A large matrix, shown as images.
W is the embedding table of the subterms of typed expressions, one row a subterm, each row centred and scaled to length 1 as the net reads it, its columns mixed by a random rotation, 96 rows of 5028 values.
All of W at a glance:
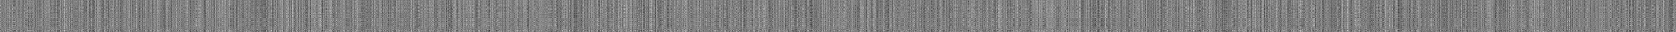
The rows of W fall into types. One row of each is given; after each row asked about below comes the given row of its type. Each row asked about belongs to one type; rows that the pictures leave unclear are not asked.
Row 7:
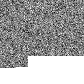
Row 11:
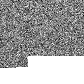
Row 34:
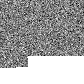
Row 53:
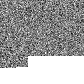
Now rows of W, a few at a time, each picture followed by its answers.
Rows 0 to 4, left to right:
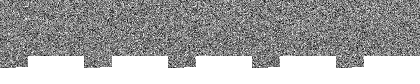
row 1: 53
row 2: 11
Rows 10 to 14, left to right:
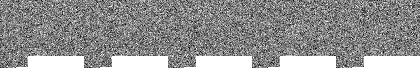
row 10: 11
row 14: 53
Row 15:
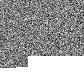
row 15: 34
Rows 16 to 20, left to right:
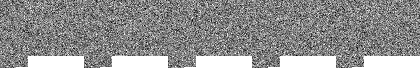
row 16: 7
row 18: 53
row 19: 34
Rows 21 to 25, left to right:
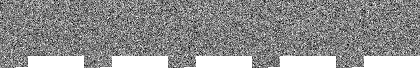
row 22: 11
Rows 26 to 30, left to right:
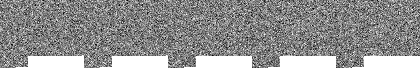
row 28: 34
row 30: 11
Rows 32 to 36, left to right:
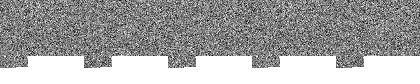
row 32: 11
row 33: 11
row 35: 11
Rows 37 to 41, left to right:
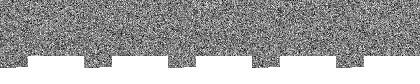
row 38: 7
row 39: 7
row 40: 53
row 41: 7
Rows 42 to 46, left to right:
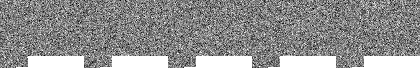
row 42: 34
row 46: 7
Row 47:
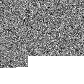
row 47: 53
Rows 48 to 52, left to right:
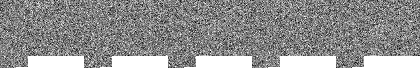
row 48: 7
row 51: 11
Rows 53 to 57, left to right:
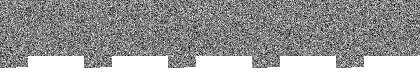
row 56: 7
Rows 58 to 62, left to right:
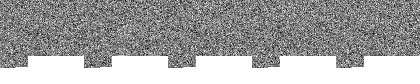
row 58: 7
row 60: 7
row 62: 7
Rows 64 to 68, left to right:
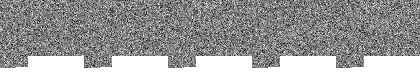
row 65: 53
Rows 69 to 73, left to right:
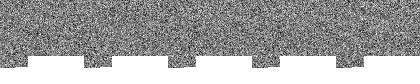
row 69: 7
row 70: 53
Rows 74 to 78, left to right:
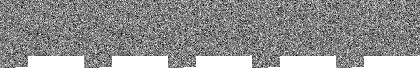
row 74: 7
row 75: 7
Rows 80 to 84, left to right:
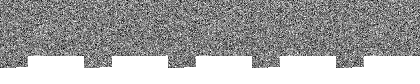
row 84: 11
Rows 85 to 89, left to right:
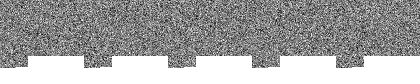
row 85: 7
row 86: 53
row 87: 53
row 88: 53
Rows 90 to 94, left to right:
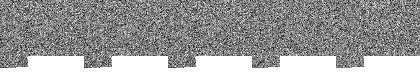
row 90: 11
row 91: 11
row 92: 11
